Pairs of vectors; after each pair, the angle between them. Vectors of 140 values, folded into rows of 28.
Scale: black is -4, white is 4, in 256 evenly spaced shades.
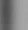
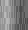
nearly opposite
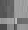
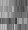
nearly opposite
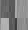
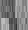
nearly parallel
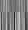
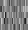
orthogonal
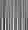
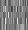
partly aligned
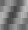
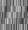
partly opposed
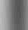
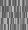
orthogonal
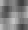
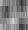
nearly parallel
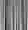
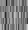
partly aligned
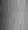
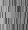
partly opposed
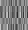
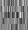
partly aligned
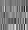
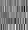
nearly parallel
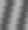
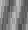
nearly parallel
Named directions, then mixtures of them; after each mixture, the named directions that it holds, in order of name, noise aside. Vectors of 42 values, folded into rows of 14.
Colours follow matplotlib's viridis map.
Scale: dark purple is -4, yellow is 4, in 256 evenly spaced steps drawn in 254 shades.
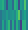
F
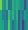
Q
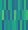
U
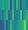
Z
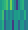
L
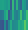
Z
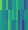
Q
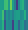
L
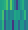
L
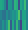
F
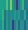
L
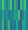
F, L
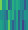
Q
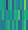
F, U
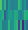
Q, U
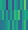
F, U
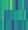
L
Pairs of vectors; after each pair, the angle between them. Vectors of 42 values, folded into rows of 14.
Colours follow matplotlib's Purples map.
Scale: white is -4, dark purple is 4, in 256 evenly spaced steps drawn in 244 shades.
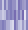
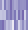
nearly parallel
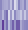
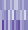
nearly parallel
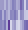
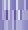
partly aligned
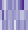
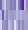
nearly parallel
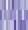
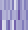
partly aligned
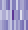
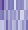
orthogonal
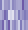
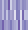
orthogonal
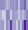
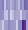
partly aligned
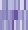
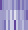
partly opposed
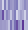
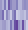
nearly parallel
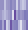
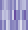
nearly parallel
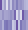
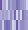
nearly parallel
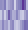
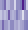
nearly parallel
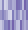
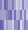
nearly opposite
